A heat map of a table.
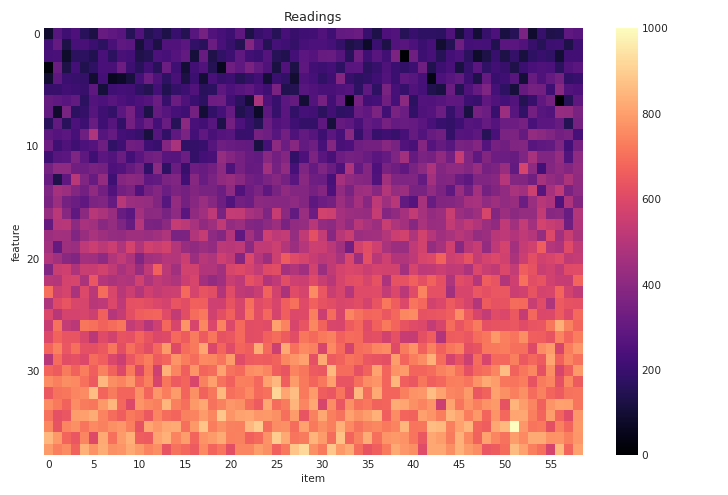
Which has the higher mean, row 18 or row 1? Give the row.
18
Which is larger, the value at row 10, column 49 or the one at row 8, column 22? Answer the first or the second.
the first
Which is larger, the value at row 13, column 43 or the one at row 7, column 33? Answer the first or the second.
the first
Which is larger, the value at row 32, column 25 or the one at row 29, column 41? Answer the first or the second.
the first
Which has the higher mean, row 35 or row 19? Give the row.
35
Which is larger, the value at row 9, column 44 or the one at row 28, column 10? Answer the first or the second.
the second
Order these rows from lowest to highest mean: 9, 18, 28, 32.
9, 18, 28, 32
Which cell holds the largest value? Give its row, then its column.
35, 51
